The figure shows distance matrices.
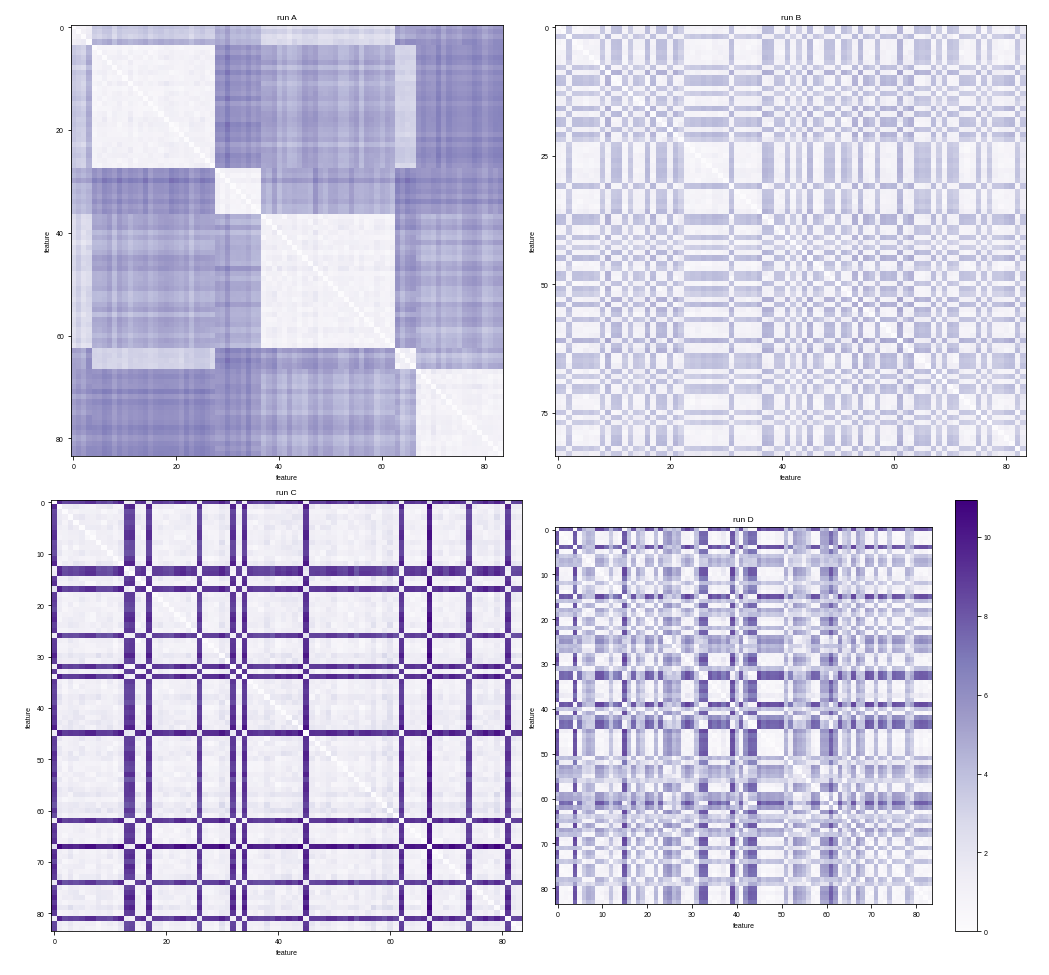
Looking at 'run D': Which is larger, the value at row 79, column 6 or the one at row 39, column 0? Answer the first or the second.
the first
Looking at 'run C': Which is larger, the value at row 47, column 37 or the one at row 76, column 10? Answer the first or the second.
the second
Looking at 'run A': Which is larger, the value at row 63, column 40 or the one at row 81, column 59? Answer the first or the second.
the first
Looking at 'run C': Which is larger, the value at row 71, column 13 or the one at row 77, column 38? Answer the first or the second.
the first
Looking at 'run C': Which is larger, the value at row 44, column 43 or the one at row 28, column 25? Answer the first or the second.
the first
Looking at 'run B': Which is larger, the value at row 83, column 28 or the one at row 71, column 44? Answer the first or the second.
the second
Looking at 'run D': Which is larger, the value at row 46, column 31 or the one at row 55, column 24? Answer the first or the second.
the first
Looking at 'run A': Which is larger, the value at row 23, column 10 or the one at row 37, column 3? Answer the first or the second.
the second
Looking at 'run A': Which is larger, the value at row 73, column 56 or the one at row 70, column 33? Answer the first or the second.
the second
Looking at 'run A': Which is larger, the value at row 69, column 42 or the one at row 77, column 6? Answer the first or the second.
the second
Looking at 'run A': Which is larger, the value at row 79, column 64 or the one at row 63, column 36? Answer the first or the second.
the second
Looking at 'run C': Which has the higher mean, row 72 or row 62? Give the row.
62
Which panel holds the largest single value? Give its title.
run C
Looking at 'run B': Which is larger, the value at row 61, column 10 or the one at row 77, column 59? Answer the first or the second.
the second
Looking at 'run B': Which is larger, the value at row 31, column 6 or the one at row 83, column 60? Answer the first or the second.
the first
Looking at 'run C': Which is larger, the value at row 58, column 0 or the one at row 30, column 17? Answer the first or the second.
the second
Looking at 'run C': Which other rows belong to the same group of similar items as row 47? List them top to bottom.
1, 2, 3, 4, 5, 6, 7, 8, 9, 10, 11, 12, 15, 16, 18, 19, 20, 21, 22, 23, 24, 25, 27, 28, 29, 30, 31, 33, 35, 36, 37, 38, 39, 40, 41, 42, 43, 44, 46, 48, 49, 50, 51, 52, 53, 54, 55, 56, 57, 58, 59, 60, 61, 63, 64, 65, 66, 68, 69, 70, 71, 72, 73, 75, 76, 77, 78, 79, 80, 82, 83
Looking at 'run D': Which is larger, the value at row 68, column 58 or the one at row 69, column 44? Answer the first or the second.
the second
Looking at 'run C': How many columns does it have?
84
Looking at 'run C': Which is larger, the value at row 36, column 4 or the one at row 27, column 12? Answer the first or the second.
the second
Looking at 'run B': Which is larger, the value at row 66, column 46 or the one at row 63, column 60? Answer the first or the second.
the first
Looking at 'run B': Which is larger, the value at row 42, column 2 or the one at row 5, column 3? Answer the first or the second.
the first
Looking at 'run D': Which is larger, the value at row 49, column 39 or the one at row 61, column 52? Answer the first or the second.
the first
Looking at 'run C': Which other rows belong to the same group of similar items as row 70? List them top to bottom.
1, 2, 3, 4, 5, 6, 7, 8, 9, 10, 11, 12, 15, 16, 18, 19, 20, 21, 22, 23, 24, 25, 27, 28, 29, 30, 31, 33, 35, 36, 37, 38, 39, 40, 41, 42, 43, 44, 46, 47, 48, 49, 50, 51, 52, 53, 54, 55, 56, 57, 58, 59, 60, 61, 63, 64, 65, 66, 68, 69, 71, 72, 73, 75, 76, 77, 78, 79, 80, 82, 83
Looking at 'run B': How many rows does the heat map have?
84
